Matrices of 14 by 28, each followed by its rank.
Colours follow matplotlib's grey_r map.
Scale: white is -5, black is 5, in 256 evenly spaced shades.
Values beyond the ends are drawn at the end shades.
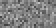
full rank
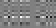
one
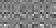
two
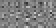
three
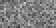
full rank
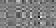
two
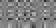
two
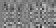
three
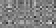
three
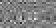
three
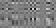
two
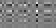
one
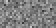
full rank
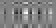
one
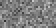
full rank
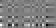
one
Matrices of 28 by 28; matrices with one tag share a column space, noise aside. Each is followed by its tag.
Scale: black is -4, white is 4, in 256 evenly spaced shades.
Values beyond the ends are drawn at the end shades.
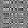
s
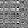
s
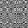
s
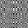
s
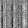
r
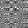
s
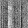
r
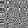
s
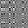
s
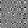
s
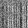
r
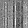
r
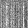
r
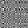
s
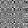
s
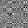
s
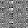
s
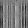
r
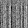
r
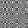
s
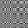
s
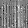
r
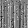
r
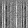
r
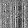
r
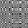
s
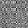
s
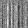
r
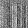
r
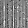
r
